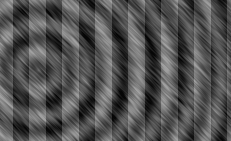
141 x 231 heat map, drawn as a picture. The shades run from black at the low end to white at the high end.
Average level on the scale: 30%. Stripes: upright, repeating 7 times. Slope: none. Rings: centred on the middle left.
